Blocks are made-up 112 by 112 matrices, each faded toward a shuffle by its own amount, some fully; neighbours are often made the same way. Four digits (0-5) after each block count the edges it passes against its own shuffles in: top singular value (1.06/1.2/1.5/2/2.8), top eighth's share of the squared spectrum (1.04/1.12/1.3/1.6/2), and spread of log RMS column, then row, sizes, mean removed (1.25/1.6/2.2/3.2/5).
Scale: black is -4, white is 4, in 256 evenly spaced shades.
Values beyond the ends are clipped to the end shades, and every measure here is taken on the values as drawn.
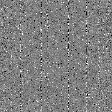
2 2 3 0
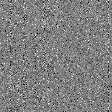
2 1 2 0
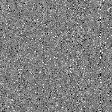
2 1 2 0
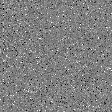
1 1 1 0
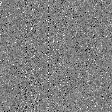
2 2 2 0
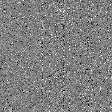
1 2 3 0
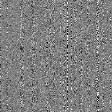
3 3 4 0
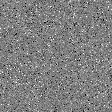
0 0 0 0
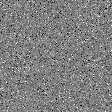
0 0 0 0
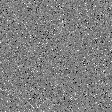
0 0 0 0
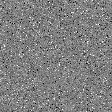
1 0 1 0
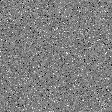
0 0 0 0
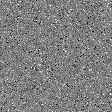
0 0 0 0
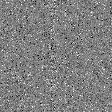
1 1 2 0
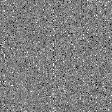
2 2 3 0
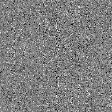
1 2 3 0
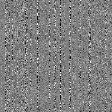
2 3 4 0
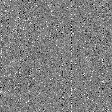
2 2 2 0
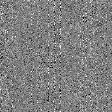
2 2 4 0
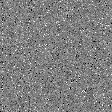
1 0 1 0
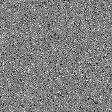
0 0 1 0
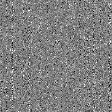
2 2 3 0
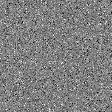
0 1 2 0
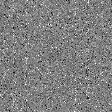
1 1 2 0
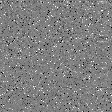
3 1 0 0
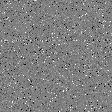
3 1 0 0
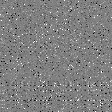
4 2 1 1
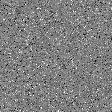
2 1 0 0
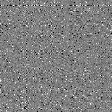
4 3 2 2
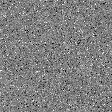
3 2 0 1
